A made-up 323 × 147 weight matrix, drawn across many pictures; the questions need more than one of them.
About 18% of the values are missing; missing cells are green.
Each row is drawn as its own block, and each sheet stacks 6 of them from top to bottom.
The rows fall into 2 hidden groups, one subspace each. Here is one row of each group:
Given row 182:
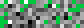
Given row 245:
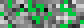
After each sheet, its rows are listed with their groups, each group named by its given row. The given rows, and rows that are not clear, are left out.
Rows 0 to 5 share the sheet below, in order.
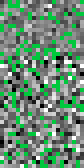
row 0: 182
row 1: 245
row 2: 245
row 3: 245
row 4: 245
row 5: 182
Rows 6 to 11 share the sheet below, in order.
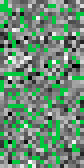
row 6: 245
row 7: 182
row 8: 182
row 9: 245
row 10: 182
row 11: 182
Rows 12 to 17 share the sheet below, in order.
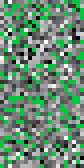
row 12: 182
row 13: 182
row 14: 182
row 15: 245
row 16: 245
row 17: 182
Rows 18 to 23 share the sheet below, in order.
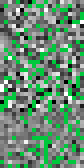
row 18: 245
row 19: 245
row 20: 245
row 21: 182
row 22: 182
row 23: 182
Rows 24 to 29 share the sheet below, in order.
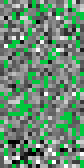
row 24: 245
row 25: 245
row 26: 182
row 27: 182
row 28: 182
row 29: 245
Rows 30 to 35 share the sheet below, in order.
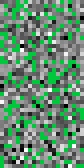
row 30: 245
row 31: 245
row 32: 182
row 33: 182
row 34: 245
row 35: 245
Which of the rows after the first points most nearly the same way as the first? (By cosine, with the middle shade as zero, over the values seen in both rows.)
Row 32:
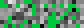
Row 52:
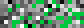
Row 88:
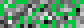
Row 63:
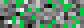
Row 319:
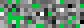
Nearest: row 88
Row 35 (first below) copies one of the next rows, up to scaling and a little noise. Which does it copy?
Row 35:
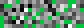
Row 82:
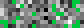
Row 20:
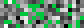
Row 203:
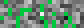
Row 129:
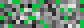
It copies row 129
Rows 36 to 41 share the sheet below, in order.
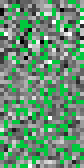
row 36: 245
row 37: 245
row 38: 182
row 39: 245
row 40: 182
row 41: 182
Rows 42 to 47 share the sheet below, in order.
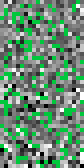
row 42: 182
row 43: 245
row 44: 245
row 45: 182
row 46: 245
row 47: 245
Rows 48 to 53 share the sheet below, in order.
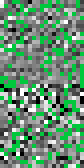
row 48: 182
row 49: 182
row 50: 245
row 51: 245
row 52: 182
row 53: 245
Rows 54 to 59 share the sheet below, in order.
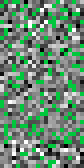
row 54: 182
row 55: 182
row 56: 182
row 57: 182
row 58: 245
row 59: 245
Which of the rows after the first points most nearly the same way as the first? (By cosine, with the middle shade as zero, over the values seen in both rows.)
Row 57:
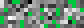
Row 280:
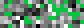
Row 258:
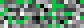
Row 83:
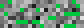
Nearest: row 280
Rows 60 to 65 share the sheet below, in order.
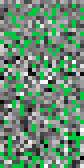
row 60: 182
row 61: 245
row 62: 245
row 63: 182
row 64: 245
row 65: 245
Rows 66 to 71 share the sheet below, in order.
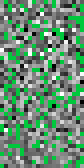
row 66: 245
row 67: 182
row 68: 245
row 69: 245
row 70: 245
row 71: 245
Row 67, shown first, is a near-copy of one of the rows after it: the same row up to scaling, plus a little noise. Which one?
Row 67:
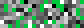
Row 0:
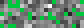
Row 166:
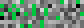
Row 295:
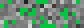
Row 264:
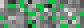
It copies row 295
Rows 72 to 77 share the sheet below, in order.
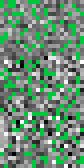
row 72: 245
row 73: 245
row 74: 245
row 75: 245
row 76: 245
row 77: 245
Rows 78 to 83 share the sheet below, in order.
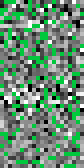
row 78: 182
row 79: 245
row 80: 245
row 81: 245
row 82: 245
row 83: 182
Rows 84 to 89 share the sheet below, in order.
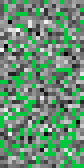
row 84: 182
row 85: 245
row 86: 182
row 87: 245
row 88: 182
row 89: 182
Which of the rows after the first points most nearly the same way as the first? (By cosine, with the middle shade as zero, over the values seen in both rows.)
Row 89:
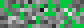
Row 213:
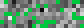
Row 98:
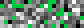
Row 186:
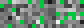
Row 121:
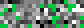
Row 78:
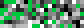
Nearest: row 213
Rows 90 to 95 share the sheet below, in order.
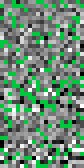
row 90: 245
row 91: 245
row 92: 245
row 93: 245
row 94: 182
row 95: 182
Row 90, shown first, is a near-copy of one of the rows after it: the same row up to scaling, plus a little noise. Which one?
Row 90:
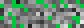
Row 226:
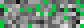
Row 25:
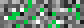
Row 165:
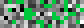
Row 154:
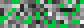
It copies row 226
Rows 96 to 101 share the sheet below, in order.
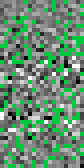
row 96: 245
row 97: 245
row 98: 182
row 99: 245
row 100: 182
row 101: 245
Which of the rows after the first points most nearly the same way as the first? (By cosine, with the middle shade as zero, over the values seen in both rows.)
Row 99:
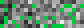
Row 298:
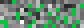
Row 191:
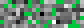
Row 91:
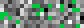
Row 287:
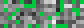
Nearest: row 91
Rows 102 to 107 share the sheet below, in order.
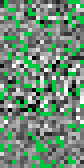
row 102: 182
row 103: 245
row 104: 245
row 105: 182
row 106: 182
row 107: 245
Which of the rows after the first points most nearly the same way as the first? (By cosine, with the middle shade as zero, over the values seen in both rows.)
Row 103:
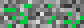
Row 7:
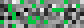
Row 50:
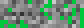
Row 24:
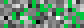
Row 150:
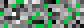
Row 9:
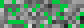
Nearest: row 50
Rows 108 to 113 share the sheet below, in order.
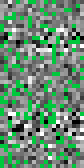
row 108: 182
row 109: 182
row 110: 182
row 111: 182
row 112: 182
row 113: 182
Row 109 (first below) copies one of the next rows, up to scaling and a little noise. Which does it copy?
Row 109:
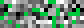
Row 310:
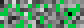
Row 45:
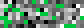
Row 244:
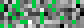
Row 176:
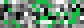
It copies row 176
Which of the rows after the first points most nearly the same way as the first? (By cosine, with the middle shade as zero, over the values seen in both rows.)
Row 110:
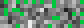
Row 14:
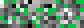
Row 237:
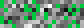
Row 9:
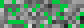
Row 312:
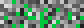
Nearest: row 237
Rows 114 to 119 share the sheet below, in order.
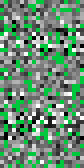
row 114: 245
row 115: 182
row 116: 245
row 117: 245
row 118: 245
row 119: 245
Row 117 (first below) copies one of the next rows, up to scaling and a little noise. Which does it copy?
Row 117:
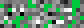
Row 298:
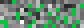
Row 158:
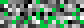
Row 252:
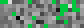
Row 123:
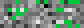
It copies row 123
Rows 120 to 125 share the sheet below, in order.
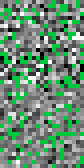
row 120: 245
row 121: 182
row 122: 182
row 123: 245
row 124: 182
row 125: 245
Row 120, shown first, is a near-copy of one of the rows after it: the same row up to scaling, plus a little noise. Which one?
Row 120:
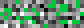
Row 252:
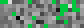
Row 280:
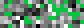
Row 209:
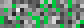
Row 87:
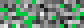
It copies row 87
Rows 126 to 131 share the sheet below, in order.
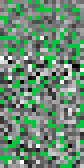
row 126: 245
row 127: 182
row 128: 182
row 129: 245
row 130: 245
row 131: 245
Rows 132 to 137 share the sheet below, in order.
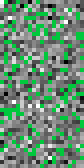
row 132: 182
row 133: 245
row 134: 245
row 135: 182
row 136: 182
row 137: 182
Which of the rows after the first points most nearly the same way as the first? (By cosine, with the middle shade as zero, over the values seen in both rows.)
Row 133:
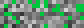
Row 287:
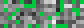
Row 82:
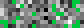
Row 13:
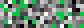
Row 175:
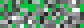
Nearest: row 287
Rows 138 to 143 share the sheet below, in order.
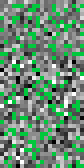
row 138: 182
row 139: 182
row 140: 245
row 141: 182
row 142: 245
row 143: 245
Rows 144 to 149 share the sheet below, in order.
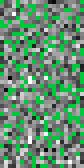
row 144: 245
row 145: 245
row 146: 182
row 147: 245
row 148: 182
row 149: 245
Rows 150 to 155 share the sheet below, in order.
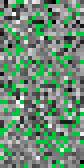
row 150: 245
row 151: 182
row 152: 182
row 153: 245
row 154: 245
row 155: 245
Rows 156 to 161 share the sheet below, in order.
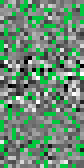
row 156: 182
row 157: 245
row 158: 245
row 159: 182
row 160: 245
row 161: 182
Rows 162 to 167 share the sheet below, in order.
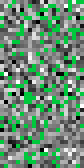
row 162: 245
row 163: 245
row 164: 245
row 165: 245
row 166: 182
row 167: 182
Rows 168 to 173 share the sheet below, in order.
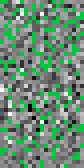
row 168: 245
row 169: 182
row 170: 245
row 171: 182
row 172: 182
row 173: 182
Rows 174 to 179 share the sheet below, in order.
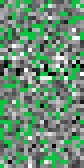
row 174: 182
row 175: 182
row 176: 182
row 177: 182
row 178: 182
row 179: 182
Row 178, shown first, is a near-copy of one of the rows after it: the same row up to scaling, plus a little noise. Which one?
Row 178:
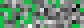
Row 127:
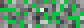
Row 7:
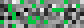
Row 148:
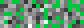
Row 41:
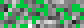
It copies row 41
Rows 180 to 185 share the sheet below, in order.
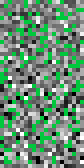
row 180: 245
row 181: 245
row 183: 182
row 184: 245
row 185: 245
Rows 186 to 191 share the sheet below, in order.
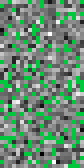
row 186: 245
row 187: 182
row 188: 245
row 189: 182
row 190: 245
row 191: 245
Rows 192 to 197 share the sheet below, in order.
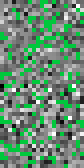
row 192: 182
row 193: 182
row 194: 182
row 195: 182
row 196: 245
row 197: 182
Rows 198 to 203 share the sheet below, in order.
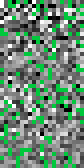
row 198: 182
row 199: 245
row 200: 182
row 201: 245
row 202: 182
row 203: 245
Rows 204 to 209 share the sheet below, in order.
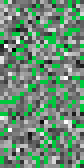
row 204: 182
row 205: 245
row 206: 182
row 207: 182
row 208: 182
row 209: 245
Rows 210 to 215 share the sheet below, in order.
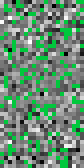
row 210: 182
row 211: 245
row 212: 182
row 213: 182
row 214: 245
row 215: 245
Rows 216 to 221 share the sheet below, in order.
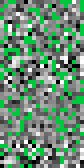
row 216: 182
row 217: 245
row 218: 182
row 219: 182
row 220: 245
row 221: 182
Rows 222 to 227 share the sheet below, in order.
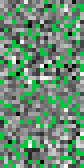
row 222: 182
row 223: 245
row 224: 182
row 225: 245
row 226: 245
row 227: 245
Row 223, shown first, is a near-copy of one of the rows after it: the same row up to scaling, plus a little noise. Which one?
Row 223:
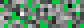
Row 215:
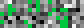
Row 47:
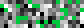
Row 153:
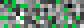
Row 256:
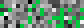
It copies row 153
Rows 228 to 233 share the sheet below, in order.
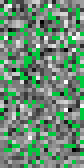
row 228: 245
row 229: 182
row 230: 245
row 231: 245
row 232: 182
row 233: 182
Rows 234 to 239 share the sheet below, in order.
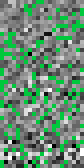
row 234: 182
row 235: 182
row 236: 182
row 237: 182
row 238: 182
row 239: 182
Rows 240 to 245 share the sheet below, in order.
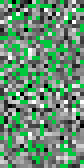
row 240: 182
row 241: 182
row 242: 182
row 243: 245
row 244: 182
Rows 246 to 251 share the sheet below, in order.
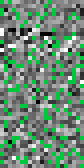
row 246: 182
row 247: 182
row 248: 245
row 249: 182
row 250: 245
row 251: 182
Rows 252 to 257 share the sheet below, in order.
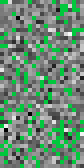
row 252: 245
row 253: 245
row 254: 245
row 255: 182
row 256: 245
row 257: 245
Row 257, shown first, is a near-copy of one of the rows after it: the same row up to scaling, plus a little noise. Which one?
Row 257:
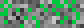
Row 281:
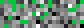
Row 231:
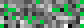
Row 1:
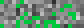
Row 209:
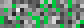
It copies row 209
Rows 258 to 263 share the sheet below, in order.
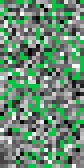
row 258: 245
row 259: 182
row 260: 182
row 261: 182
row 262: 182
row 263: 245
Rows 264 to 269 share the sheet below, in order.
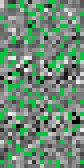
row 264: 182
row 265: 182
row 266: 182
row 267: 182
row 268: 182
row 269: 182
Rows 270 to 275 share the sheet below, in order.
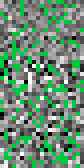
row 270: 182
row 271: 182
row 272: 182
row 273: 245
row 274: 182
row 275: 245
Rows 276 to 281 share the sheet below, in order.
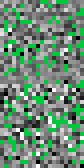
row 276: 245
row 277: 182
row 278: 245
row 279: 182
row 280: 245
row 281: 245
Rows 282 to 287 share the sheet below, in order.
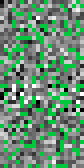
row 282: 182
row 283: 245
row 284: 245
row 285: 245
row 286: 245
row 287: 245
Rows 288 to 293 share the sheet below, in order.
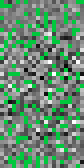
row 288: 182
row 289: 245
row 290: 182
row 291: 182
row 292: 182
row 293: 245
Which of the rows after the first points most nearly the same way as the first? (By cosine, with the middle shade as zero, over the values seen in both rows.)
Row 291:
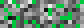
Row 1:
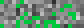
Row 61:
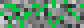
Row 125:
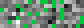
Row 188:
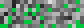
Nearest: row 61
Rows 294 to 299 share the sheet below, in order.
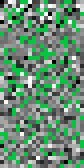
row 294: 182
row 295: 182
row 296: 182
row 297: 245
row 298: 245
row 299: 182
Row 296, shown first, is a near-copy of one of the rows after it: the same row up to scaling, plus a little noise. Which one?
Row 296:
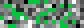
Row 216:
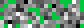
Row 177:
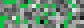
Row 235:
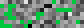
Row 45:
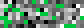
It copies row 216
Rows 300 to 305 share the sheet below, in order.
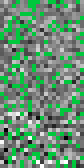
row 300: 245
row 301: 245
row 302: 245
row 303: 182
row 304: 245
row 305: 182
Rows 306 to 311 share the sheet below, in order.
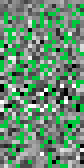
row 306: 182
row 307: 245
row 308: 182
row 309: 182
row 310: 182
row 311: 245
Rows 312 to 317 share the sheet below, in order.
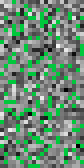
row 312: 245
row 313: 245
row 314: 182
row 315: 245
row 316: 182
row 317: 182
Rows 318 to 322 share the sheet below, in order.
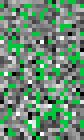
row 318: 245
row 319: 245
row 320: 182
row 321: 182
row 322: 245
